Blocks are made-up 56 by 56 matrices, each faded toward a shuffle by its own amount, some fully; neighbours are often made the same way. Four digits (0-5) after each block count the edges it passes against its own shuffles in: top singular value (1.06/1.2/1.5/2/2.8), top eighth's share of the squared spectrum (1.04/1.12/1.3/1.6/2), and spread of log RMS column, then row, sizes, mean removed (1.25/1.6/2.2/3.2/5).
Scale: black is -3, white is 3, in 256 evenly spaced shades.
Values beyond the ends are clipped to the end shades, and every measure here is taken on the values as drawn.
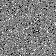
0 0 0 0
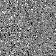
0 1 2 0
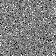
0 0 0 0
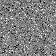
0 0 0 0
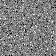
0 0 0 0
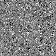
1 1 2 0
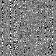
2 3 3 0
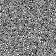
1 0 0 0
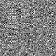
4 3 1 2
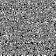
1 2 0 3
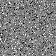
0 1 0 0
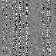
2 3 4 0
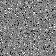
0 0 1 0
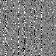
2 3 3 0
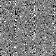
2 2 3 0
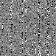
1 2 3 0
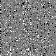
1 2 2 0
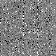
2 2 2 0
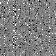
2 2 2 0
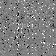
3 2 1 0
